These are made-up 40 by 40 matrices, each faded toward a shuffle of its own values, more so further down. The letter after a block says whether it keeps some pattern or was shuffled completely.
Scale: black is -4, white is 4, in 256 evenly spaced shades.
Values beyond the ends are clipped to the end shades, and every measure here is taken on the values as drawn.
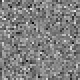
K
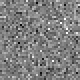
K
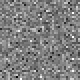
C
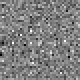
C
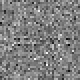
C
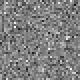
K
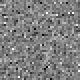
K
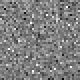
K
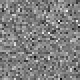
C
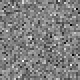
K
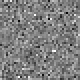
K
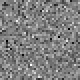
K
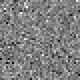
K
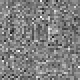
C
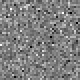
K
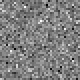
K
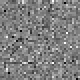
C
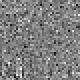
C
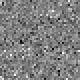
K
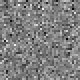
C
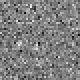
C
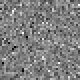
K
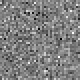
K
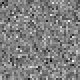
K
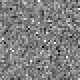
K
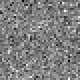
K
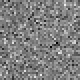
K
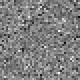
K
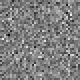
C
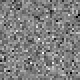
C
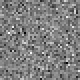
K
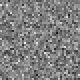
C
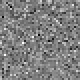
K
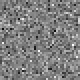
K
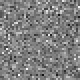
C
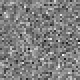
C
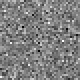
K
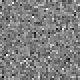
K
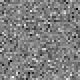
C
